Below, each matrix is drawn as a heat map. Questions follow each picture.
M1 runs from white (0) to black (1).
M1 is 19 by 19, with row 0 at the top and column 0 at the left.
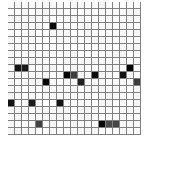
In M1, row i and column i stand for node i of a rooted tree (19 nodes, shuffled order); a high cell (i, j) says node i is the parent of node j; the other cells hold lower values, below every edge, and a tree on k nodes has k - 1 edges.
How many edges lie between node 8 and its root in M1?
2
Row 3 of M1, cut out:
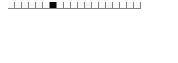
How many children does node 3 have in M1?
1
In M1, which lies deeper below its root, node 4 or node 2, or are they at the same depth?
node 4
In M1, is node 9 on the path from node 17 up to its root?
yes
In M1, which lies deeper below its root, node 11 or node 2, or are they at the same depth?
node 2
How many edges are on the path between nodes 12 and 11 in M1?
2
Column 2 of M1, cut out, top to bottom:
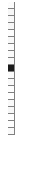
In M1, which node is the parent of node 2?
9
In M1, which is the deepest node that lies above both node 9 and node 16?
10
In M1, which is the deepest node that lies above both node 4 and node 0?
17
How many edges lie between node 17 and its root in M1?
3
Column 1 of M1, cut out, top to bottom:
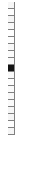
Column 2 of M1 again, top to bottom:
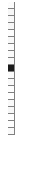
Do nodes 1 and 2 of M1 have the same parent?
yes
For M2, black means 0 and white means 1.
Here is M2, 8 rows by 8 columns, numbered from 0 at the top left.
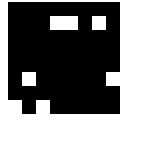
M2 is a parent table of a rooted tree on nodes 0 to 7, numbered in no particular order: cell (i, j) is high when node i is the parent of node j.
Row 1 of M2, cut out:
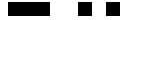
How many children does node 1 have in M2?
3
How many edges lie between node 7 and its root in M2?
1
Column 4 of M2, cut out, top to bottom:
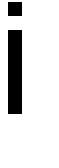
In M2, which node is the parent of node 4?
1
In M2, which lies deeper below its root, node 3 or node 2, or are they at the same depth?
the same depth
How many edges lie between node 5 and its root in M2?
0
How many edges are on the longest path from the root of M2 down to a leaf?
2
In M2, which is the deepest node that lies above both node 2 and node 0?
7
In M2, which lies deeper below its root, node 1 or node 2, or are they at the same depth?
node 2
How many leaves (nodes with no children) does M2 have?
5
